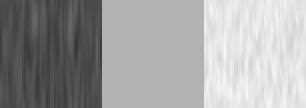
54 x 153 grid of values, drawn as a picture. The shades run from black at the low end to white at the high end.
The table splits into one row of 3 panels. Panel 1,1: low, streaked downward, faint in contrast. Panel 1,2: high, flat. Panel 1,3: very high, streaked downward, faint in contrast.
